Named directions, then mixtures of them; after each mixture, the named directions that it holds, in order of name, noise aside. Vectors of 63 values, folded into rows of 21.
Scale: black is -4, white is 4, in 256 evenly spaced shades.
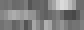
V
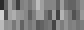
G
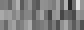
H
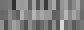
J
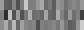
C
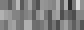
H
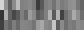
G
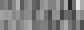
H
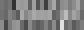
J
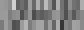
J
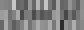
J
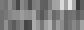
H, V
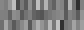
H, J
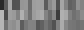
G, J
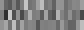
C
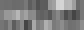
V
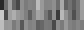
G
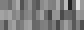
H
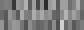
J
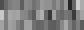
G, H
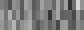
C, H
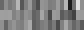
H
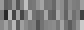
C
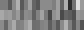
H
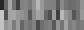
G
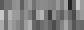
G, H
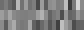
H, J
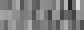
H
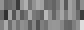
C, H
